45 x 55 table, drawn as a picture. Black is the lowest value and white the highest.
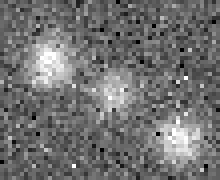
Slope: none. Bumps: three. Mirror symmetry: none.
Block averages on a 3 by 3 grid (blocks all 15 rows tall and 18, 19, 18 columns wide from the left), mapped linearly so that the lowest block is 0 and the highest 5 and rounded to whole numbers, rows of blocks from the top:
3 0 0
3 4 1
0 0 5
